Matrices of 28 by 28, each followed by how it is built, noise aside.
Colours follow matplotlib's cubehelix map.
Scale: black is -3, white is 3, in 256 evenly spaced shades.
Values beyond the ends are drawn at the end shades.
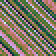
Toeplitz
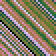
Toeplitz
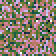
noise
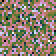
noise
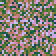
noise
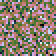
noise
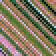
Toeplitz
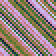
Toeplitz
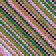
Toeplitz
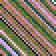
Toeplitz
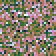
noise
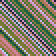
Toeplitz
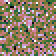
noise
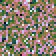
noise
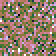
noise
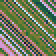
Toeplitz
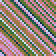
Toeplitz
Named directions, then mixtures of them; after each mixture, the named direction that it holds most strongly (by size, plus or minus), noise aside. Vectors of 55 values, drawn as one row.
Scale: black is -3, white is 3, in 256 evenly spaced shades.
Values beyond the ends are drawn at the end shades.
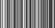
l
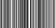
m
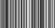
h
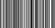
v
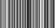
h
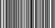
v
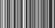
l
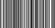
v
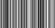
h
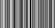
l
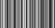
l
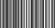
v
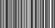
v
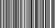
v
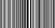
m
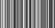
l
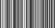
l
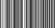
l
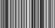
h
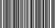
v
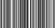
m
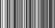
l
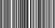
m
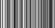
l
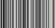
l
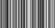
h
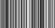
h
